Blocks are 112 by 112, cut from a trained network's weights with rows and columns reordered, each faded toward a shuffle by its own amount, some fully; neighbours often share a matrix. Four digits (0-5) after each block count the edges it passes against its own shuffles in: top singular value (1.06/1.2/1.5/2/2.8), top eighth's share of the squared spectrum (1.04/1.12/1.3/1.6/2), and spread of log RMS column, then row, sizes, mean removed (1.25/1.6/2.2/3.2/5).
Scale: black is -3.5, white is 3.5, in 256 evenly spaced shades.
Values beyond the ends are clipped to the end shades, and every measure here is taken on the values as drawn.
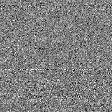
3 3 1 2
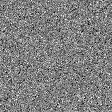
2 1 0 0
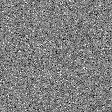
0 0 0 0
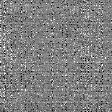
3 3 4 0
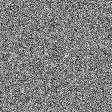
2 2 0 0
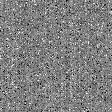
2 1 0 1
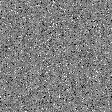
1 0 0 0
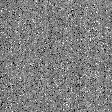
1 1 0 0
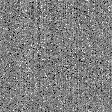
2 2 0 1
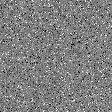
0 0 0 0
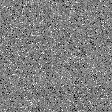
1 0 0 0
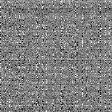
3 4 4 1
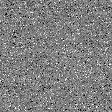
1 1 1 0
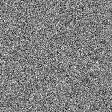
2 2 0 0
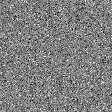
0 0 0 0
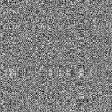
4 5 3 2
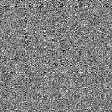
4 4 2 3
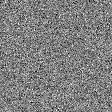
1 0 0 0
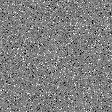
0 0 0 0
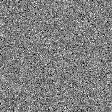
2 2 1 0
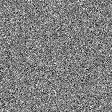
0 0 0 0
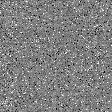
1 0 1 0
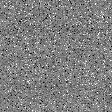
1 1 1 0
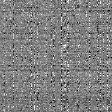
3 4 4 1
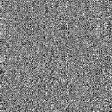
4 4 3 2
